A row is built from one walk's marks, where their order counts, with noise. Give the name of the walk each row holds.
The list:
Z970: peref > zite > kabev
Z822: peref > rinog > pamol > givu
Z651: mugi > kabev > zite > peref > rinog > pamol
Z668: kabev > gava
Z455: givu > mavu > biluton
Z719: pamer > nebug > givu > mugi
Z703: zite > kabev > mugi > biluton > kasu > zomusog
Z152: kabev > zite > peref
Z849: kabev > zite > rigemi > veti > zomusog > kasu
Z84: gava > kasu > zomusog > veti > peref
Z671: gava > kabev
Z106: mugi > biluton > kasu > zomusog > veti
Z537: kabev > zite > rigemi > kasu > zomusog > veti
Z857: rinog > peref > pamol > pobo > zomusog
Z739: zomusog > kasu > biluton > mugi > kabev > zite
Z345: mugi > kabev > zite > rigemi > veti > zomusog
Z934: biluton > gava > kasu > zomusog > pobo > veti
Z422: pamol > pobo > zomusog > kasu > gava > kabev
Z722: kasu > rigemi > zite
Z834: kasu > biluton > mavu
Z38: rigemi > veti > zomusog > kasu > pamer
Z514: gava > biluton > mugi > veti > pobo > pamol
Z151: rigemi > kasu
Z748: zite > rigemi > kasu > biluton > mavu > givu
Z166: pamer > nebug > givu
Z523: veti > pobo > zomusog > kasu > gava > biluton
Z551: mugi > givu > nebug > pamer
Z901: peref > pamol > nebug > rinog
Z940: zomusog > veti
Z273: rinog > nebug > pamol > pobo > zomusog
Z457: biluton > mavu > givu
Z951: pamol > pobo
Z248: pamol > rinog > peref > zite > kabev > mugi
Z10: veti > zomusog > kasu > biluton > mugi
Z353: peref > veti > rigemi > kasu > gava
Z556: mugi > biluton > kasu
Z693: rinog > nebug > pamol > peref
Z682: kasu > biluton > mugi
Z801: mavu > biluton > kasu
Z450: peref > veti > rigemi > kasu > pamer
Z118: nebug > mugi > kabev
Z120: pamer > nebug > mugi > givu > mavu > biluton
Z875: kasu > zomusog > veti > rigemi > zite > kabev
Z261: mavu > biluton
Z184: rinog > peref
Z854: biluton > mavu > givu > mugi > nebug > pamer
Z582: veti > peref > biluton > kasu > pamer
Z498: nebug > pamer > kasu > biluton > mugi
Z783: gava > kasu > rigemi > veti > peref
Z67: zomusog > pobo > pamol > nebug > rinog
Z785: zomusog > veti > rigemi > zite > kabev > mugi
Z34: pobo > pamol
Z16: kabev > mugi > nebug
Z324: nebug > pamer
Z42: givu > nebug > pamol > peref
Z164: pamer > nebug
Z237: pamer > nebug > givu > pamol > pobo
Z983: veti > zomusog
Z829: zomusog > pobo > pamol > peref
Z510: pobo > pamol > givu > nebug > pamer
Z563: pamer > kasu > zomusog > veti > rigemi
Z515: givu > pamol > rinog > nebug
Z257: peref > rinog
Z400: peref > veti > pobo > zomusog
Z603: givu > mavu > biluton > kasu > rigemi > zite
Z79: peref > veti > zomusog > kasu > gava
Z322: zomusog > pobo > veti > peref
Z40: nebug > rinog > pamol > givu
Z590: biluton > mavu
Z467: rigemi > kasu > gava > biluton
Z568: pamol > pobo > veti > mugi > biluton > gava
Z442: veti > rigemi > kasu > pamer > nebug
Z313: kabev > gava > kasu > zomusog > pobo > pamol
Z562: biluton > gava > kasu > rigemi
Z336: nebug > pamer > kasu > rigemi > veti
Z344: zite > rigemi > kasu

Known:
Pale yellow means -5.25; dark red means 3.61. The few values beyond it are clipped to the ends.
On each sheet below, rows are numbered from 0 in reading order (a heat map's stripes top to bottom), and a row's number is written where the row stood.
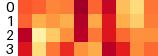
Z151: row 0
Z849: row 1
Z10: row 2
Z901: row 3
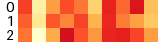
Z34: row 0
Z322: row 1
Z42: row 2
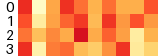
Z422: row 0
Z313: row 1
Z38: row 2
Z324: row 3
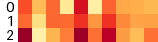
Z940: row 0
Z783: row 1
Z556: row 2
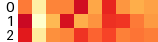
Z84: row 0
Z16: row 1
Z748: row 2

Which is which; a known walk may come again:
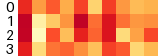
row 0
Z336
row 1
Z10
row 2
Z834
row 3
Z442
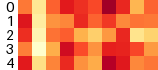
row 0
Z184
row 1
Z748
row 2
Z324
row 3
Z42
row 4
Z901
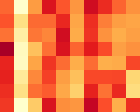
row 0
Z693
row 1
Z783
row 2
Z84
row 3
Z498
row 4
Z422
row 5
Z237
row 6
Z951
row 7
Z970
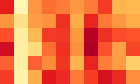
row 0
Z854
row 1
Z857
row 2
Z651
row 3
Z739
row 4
Z322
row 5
Z822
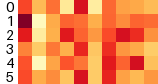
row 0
Z940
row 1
Z568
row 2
Z40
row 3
Z400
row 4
Z34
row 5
Z537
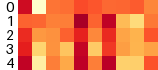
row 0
Z457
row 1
Z151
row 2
Z562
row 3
Z106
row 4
Z801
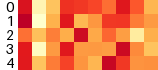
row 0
Z719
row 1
Z16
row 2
Z38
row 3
Z166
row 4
Z67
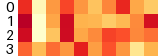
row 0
Z510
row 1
Z668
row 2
Z118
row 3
Z450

